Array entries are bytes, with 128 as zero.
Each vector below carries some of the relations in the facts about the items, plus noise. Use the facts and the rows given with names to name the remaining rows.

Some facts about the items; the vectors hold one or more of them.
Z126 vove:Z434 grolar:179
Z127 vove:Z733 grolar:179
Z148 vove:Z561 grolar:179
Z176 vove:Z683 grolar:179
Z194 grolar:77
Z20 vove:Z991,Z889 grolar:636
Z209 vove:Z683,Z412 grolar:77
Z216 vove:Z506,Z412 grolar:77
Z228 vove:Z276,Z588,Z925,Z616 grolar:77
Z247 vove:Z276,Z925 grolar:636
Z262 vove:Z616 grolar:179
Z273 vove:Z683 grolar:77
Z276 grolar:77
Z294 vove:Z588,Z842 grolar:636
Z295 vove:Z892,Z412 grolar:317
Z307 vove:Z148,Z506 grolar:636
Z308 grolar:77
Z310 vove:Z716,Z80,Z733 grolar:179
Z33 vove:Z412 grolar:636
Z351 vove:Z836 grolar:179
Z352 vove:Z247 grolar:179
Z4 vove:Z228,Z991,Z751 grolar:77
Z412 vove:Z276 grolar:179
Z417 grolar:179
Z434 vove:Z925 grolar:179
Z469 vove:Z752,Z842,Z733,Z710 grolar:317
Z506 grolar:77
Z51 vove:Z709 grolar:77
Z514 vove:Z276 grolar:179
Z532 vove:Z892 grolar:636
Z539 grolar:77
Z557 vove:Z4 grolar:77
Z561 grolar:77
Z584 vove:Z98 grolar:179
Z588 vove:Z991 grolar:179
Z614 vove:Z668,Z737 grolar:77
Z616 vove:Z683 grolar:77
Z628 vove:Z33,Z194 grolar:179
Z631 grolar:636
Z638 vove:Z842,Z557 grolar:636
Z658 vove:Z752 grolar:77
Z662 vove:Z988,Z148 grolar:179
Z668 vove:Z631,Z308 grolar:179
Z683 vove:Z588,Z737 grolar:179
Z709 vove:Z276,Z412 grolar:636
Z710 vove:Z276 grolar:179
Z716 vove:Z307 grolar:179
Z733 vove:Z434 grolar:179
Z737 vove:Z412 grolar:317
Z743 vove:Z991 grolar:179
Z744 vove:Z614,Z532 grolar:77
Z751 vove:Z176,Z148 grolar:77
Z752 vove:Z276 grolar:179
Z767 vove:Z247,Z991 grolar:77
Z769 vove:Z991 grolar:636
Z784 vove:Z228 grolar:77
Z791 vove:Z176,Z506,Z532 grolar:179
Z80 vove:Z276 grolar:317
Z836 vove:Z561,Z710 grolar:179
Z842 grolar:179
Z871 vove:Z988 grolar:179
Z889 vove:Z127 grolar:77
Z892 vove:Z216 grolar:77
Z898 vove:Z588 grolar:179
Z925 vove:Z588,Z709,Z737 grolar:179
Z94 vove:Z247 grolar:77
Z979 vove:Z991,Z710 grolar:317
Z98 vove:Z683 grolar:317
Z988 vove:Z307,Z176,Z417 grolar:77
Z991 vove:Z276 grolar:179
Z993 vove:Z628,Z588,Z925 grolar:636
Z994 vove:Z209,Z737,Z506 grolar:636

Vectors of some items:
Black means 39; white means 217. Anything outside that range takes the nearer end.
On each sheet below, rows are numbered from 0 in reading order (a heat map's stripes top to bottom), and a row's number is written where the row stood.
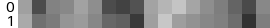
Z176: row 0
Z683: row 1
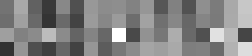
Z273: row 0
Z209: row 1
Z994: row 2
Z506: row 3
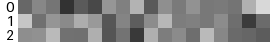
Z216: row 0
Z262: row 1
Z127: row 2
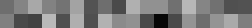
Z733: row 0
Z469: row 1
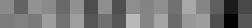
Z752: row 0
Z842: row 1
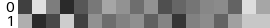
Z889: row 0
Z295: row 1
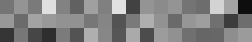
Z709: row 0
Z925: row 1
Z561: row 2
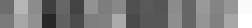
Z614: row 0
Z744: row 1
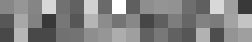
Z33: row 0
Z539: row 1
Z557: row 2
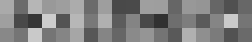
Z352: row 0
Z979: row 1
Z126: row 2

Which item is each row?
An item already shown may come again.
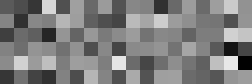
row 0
Z80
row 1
Z417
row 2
Z988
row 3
Z752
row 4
Z20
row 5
Z561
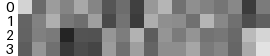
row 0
Z584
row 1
Z733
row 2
Z216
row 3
Z892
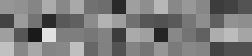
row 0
Z991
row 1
Z658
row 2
Z98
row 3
Z743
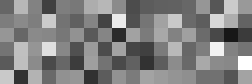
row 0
Z767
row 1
Z532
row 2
Z710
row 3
Z631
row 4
Z308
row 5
Z791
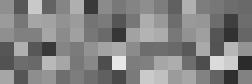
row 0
Z310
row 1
Z925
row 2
Z588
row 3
Z4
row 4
Z307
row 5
Z412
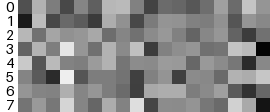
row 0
Z94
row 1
Z276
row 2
Z898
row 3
Z247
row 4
Z628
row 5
Z737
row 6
Z588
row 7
Z709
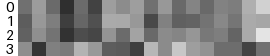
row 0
Z209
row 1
Z51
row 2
Z892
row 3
Z148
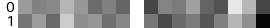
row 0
Z994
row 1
Z638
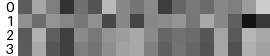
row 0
Z539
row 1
Z752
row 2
Z4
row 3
Z4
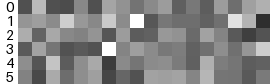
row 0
Z616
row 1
Z993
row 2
Z514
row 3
Z194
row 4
Z310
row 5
Z716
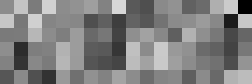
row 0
Z769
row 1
Z668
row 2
Z434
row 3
Z148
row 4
Z417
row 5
Z751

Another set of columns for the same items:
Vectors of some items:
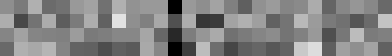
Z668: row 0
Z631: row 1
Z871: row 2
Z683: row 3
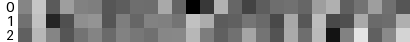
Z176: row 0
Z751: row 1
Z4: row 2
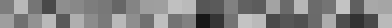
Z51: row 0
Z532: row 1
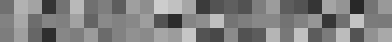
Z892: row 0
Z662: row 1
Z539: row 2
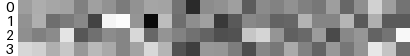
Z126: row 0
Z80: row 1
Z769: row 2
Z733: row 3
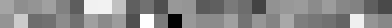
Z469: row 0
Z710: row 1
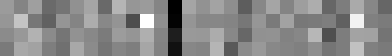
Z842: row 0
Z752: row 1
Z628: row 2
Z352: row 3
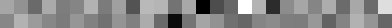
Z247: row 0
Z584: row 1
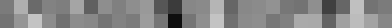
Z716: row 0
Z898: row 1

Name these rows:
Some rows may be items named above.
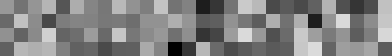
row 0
Z532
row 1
Z767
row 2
Z294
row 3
Z683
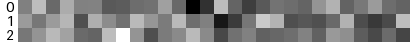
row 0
Z176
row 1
Z532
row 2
Z295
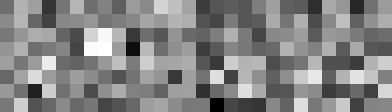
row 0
Z892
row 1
Z658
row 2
Z979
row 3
Z80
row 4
Z33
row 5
Z925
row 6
Z307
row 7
Z616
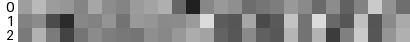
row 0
Z310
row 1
Z561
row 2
Z557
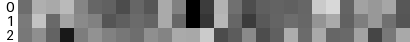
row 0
Z683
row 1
Z176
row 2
Z506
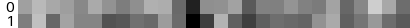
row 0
Z126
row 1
Z176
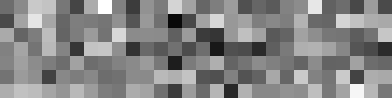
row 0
Z737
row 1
Z588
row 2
Z638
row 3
Z98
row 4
Z791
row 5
Z614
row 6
Z434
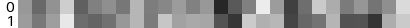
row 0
Z993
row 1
Z33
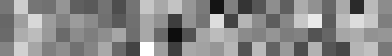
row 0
Z209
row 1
Z925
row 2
Z743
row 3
Z412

